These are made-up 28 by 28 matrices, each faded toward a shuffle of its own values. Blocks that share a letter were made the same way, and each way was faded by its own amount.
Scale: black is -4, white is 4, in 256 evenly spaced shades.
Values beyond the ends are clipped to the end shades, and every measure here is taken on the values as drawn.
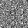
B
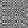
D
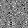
B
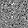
B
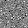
B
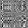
D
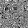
B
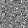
B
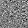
B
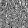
B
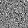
B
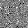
B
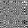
D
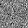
B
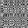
D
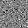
B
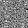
B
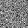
B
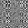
D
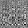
D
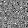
B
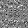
B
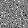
B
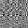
D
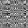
D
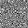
B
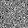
B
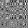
D
